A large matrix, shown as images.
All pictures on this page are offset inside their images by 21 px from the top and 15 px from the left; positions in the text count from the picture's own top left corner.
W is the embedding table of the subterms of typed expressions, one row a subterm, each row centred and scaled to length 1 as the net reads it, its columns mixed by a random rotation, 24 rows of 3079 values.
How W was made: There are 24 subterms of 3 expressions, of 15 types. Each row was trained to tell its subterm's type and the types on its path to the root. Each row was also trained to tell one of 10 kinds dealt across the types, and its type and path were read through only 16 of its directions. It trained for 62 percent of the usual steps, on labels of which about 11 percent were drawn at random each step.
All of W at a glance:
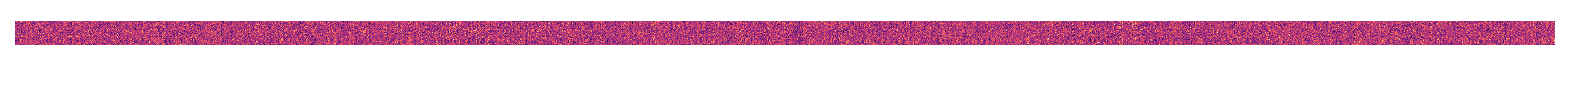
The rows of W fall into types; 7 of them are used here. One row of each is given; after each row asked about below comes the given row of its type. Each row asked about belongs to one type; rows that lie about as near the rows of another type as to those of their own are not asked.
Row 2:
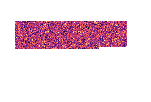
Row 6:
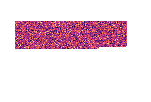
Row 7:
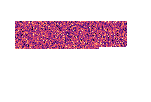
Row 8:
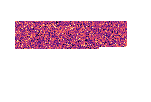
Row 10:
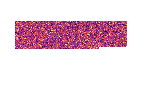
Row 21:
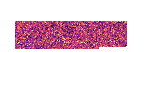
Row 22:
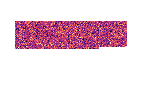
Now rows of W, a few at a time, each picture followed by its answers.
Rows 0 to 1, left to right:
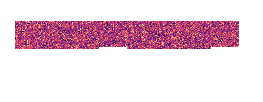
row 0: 7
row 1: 22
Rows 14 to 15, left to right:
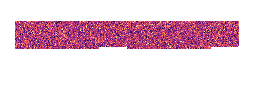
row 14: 8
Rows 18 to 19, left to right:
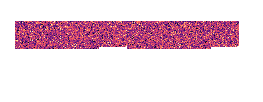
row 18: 22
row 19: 21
